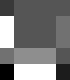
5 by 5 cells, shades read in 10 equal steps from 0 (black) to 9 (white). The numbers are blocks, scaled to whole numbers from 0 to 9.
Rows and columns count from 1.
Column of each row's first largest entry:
2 1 1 2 2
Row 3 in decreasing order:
9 4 3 3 3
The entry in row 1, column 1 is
2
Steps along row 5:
up same same down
